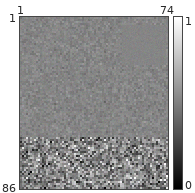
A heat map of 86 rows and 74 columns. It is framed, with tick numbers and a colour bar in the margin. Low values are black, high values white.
Overall the values sit about 50% of the way up the scale. The grain is fine, like static. The top right is the calmest part. An odd patch, calmer than its surroundings, sits in the top right. There is no overall slope. The top part is calmer, up to a seam about 70% of the way down.
